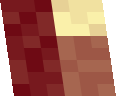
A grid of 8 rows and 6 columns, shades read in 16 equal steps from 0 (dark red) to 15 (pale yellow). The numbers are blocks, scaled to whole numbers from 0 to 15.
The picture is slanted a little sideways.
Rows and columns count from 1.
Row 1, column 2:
1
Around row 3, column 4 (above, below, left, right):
15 6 2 15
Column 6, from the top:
14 15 13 6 5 6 5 6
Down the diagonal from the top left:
1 0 2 6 5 6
